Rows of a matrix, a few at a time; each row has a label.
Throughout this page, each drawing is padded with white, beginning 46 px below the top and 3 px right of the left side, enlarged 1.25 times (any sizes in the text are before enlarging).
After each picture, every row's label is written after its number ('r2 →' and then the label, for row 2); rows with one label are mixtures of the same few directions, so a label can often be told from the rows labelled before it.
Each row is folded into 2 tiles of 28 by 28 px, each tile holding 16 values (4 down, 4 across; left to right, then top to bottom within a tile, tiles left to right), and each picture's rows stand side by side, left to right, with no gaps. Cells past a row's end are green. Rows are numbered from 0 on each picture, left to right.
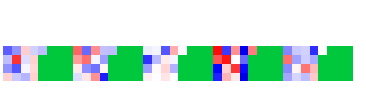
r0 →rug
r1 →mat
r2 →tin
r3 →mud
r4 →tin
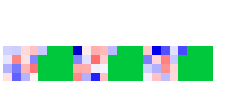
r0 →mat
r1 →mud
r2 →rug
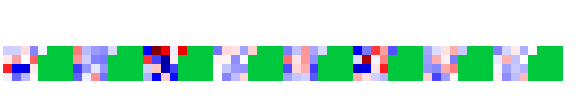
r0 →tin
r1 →mud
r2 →rug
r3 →rug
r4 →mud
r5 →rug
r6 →mat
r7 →rug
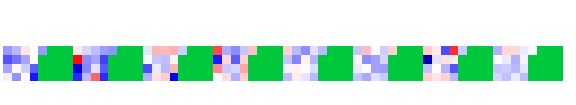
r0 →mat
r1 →mud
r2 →rug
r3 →mud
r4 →rug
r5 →rug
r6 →tin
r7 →rug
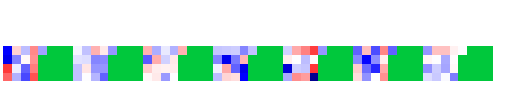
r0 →mud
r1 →tin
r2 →mud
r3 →mat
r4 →rug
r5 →mud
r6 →rug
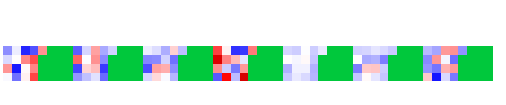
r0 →tin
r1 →mud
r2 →tin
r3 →mat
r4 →mud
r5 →tin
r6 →mat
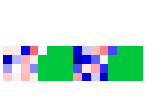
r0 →tin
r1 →mat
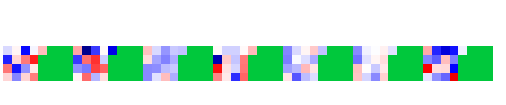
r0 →tin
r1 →rug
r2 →mud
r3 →mud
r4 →mat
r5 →mud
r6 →rug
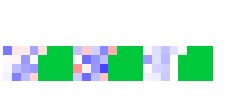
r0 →rug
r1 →rug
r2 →mud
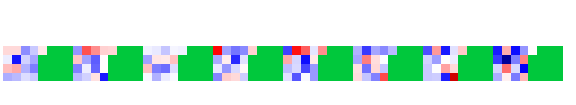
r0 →rug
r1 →rug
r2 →tin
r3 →mud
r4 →rug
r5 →rug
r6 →mat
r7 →mat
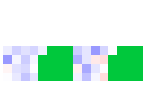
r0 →mud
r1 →tin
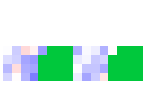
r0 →tin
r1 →rug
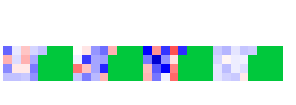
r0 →mud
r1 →rug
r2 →mud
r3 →rug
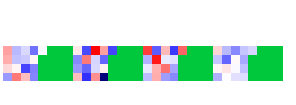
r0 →mat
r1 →mat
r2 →mud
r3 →rug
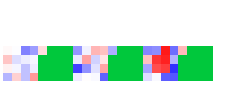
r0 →mat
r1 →rug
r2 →mud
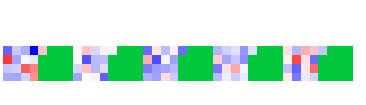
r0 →tin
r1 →rug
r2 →mud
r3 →tin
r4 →mat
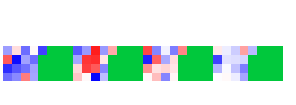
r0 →mud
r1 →mud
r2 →mud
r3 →tin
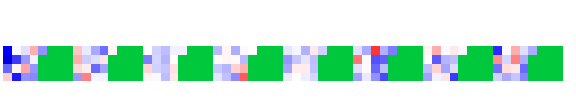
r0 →mat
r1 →mat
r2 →mud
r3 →mat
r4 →tin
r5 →tin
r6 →rug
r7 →mud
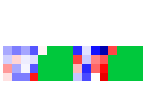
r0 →rug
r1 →tin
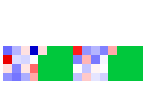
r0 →tin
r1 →mud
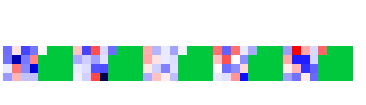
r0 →mat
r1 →mat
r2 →mat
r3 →mat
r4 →rug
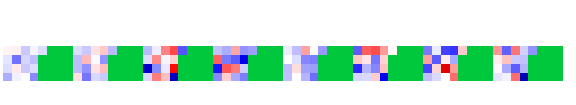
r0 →rug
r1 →mat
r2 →rug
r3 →tin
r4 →tin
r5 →rug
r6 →tin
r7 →mat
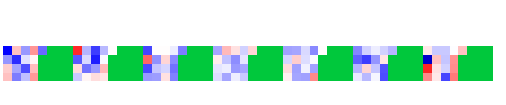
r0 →mud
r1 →mud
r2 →mud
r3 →rug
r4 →rug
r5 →mat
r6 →mud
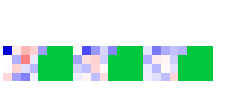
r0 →mud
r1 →rug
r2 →rug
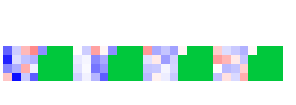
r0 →mat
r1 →tin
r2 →mud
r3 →mat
